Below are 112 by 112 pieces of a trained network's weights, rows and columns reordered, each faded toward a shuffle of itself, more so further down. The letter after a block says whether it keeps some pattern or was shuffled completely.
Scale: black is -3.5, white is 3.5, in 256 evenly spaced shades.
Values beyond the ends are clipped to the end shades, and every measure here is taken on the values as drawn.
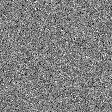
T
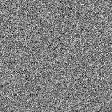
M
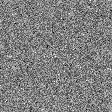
T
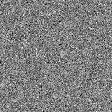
M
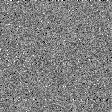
M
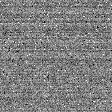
M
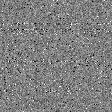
M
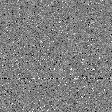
M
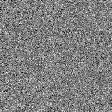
M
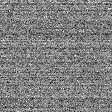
M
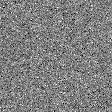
T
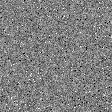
T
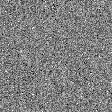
M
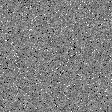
T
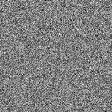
M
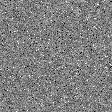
T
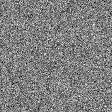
T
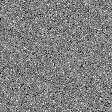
T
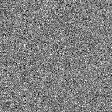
M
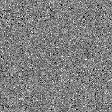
M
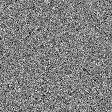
T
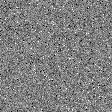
T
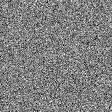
T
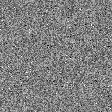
M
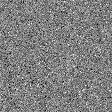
T
